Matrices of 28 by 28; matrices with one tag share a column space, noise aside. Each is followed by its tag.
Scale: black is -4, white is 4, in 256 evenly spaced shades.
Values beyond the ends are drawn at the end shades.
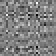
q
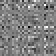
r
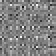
r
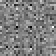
r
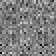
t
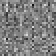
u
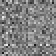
t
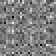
t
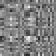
u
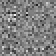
q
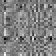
u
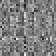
u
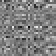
r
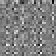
t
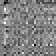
t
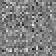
q
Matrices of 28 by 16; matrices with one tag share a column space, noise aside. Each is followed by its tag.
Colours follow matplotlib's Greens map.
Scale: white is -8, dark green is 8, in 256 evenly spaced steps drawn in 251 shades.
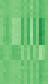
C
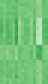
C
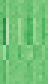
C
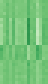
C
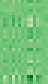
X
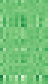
X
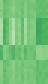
C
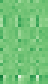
X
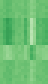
C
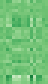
X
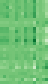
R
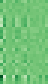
X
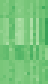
C
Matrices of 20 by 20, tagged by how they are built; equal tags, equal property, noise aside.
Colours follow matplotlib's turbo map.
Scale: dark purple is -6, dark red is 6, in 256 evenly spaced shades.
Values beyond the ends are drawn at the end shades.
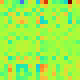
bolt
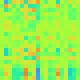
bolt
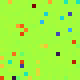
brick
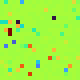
brick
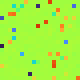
brick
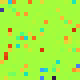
brick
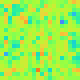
bolt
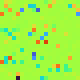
brick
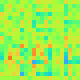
bolt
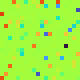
brick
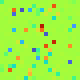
brick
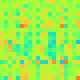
bolt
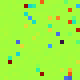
brick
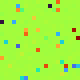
brick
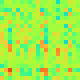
bolt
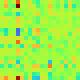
bolt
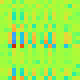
bolt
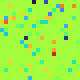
brick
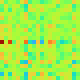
bolt
